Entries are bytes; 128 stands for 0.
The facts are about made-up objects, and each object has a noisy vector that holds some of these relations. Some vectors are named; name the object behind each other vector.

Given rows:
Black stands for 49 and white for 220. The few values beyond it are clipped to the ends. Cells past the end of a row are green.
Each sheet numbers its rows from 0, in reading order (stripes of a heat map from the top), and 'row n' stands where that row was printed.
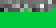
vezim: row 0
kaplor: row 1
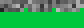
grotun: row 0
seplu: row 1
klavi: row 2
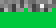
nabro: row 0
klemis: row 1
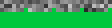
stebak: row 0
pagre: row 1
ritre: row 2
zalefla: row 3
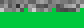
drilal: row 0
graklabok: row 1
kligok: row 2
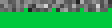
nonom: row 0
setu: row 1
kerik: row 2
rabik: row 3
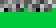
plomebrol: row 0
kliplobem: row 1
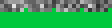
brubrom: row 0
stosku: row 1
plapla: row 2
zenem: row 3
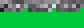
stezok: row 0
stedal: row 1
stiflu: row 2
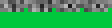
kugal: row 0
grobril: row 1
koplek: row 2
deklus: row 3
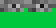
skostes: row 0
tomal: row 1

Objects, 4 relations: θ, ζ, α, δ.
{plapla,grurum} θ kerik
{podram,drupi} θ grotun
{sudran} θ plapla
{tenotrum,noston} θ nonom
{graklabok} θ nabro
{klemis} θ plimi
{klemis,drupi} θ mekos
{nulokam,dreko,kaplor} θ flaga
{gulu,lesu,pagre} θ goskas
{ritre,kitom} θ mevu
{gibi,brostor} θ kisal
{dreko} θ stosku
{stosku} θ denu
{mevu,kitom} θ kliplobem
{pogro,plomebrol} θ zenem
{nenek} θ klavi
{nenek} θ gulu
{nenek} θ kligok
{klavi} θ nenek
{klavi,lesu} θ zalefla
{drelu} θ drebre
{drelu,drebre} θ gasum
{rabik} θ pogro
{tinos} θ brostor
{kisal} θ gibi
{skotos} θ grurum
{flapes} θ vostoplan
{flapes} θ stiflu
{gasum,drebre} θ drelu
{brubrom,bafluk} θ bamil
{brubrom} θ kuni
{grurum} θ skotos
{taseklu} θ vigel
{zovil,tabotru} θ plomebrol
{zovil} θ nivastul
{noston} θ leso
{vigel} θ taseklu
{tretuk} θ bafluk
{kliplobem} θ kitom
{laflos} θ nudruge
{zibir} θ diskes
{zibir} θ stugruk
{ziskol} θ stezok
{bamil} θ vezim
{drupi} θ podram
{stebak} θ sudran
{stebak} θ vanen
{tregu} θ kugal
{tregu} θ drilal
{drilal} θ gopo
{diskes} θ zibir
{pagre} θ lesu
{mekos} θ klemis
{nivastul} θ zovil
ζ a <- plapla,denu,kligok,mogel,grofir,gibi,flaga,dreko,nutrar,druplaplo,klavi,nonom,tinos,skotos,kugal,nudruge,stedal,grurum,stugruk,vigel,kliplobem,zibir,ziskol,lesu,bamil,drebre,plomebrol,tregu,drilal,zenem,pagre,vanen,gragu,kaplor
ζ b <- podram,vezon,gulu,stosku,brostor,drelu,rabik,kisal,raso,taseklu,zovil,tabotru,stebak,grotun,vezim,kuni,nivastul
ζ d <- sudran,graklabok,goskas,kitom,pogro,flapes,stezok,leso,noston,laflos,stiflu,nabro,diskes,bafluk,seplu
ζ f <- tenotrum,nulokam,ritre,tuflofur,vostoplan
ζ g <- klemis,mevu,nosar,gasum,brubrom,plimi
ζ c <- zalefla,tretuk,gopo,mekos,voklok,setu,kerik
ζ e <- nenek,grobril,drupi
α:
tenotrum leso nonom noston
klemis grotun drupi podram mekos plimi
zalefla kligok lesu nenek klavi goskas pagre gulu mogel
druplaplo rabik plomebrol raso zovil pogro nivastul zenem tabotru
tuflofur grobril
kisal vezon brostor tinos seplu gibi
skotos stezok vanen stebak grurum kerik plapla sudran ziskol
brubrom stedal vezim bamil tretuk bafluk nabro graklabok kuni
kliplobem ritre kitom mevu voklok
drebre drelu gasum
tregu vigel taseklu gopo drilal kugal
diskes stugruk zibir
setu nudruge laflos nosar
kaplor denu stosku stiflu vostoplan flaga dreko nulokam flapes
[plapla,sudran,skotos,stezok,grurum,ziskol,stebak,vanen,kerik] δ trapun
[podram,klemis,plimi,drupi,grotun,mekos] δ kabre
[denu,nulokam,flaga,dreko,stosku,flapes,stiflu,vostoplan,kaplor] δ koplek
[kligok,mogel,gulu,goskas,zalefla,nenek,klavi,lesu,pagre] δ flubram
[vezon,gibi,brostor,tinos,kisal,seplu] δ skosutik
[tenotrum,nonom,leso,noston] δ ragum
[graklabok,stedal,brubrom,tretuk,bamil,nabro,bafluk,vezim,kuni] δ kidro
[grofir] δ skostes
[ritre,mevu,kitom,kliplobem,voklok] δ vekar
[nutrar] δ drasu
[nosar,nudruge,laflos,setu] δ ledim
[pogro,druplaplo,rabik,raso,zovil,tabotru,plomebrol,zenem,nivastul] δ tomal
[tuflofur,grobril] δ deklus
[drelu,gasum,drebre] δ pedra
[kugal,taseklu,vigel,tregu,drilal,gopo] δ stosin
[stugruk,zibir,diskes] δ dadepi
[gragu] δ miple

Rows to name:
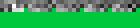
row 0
kisal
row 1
sudran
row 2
mekos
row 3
flapes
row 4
tabotru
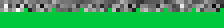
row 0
gibi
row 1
trapun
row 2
vostoplan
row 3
nulokam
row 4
zovil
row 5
gulu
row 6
tenotrum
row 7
nivastul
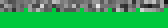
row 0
flaga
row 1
grurum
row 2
leso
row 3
diskes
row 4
kuni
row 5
drelu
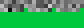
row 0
kitom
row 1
ziskol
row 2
tinos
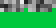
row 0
drebre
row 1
mevu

